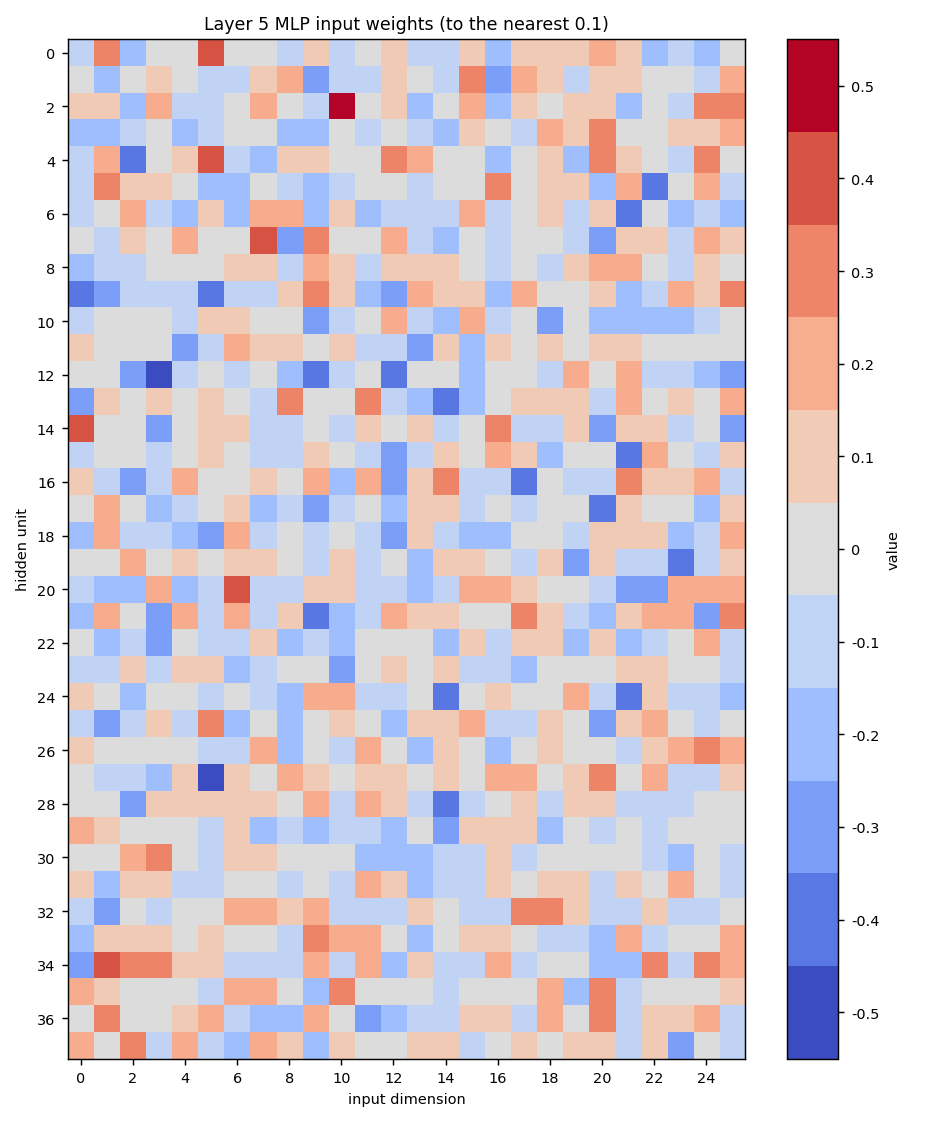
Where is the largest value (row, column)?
2 10
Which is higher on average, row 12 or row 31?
row 31
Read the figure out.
Title: Layer 5 MLP input weights (to the nearest 0.1)
x-axis: input dimension, ticks 0 2 4 6 8 10 12 14 16 18 20 22 24
y-axis: hidden unit, ticks 0 2 4 6 8 10 12 14 16 18 20 22 24 26 28 30 32 34 36 (0 at the top)
Colour bar: value, ticks -0.5 -0.4 -0.3 -0.2 -0.1 0 0.1 0.2 0.3 0.4 0.5
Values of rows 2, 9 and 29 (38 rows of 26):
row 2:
0.1 0.1 -0.2 0.2 -0.1 -0.1 0 0.2 0 -0.1 0.5 0 0.1 -0.2 0 0.2 -0.2 0.1 0 0.1 0.1 -0.2 0 -0.1 0.3 0.3
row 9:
-0.4 -0.3 -0.1 -0.1 -0.1 -0.4 -0.1 -0.1 0.1 0.3 0.1 -0.2 -0.3 0.2 0.1 0.1 -0.2 0.2 0 0 0.1 -0.2 -0.1 0.2 0.1 0.3
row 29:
0.2 0.1 0 0 0 -0.1 0.1 -0.2 -0.1 -0.2 -0.1 -0.1 -0.2 0 -0.3 0.1 0.1 0.1 -0.2 0 -0.1 0 -0.1 0 0 0
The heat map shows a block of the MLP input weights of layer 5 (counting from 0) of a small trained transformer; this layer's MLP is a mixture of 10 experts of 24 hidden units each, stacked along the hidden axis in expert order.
